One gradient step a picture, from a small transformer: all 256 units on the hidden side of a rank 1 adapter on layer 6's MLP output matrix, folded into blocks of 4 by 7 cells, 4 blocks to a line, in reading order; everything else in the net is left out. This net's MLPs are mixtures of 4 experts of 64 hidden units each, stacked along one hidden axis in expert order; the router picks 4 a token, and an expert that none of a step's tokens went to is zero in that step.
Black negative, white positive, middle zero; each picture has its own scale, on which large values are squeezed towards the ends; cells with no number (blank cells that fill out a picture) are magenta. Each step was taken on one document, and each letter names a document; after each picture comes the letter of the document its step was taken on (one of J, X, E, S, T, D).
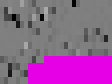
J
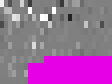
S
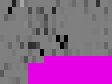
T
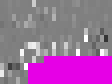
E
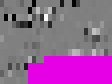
J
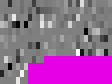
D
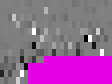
E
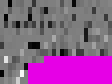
D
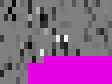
T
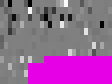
S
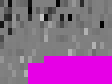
S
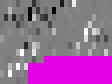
J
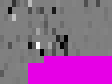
T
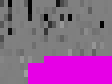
S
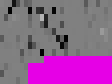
T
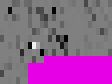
T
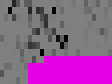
T
